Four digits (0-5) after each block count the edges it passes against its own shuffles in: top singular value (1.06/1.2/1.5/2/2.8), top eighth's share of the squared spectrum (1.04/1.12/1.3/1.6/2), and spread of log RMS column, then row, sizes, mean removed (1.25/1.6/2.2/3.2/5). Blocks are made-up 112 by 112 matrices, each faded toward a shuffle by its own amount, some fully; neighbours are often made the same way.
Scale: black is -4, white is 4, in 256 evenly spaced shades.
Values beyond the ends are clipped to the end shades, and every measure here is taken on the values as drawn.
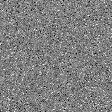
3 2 0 0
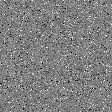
2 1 0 0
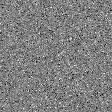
1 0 0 0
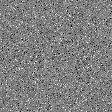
0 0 0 0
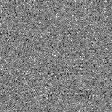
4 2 1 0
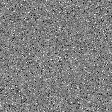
2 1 0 0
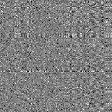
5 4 2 2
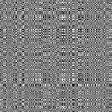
5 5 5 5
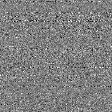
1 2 0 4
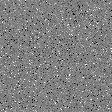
1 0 0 0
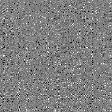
4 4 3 2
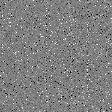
2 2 1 0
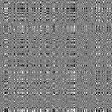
5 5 4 4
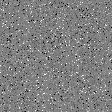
2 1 0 0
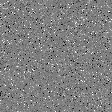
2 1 0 0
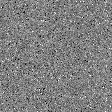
0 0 0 0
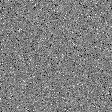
0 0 0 0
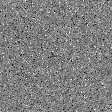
0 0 0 0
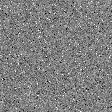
0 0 0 0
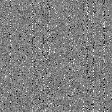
2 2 3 0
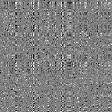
5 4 3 3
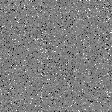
3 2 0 0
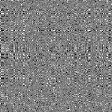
5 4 3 3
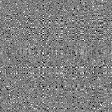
5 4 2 3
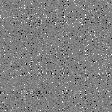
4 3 2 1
